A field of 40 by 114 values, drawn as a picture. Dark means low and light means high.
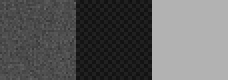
It is made of 1 by 3 panels. Panel 1,1: low, fine-grained, faint in contrast. Panel 1,2: very low, checkered, faint in contrast. Panel 1,3: high, flat.
